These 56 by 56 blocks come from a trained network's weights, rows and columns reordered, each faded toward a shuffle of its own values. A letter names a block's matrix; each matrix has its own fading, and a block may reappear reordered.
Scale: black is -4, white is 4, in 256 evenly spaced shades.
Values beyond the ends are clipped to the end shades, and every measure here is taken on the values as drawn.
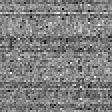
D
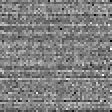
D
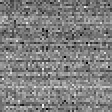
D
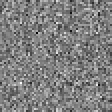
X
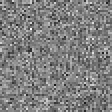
X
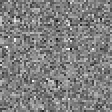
X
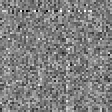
X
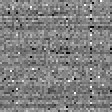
D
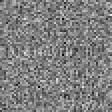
X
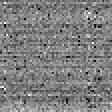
D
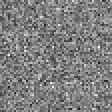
X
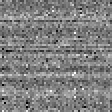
D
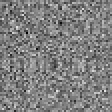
X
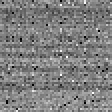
D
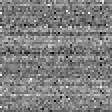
D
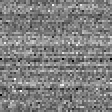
D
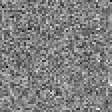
X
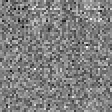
X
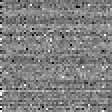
D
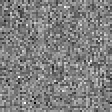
X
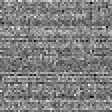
D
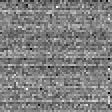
D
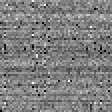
D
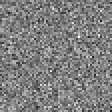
X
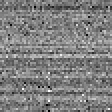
D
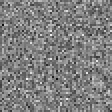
X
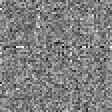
X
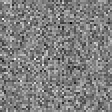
X
